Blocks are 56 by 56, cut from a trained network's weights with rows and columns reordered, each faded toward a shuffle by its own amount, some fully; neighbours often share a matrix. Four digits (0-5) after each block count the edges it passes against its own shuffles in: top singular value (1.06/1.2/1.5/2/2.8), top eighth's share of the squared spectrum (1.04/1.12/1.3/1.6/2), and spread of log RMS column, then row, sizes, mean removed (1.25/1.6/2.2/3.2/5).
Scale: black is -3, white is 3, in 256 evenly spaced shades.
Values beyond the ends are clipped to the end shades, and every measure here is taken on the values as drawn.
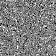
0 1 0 0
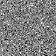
2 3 1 1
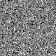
0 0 0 0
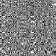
4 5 2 3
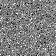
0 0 0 0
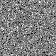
0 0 0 0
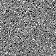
2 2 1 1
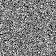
1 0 0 0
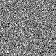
3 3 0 0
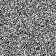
2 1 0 0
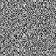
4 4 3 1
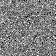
0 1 0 0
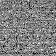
2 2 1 0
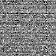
3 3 2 1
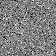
0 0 0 0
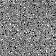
1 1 0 0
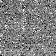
1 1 0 0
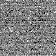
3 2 1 0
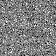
0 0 0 0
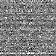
3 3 2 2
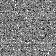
1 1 0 0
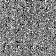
1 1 0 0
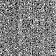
2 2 0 1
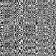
4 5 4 3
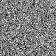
1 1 0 0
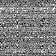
3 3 2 1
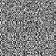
4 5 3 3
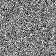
1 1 0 0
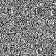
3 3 1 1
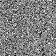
2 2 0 0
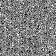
1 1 0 0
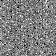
1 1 0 0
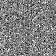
1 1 0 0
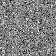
1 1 0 1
